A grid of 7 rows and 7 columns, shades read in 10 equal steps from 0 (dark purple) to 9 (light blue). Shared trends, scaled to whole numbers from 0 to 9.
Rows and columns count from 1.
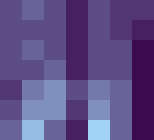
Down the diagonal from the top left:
3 3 3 1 5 4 0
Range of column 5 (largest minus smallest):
6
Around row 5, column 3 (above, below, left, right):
4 6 5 3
